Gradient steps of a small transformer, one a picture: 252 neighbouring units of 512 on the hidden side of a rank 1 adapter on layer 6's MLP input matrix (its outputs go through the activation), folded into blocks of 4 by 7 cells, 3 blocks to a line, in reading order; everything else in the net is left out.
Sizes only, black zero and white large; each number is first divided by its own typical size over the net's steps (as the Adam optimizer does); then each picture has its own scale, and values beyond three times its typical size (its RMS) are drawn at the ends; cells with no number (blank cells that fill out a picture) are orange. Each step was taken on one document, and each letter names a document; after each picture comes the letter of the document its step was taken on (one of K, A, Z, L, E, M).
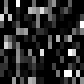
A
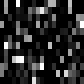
A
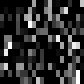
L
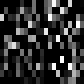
L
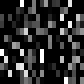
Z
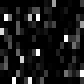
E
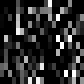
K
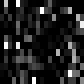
A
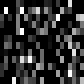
K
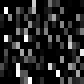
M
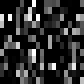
L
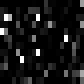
E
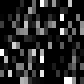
Z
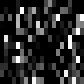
K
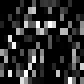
Z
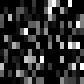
M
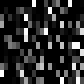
M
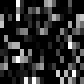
K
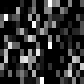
L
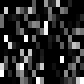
M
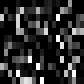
K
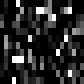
K
